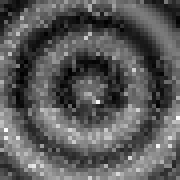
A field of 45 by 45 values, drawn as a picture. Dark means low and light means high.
The top right is the smoothest part. A horizontal seam about 60% of the way down splits the table, and the bottom part is higher. An odd patch, calmer than its surroundings, sits in the top right. The histogram is bell-shaped. Rings spread out from the centre.
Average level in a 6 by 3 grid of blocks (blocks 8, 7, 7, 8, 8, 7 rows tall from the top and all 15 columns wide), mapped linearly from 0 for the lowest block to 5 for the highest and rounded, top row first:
2 1 2 | 2 3 2 | 2 0 2 | 3 1 3 | 4 5 4 | 4 3 4
